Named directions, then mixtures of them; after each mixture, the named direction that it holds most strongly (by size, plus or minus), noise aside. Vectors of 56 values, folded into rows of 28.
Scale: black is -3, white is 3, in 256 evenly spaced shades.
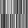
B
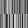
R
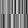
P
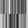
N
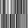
B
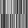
B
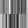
N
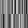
P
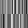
P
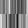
N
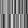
P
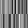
P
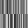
R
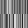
R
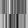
N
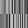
R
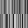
R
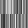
B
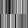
B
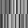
N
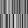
R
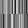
P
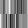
N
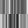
N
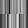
N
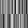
P
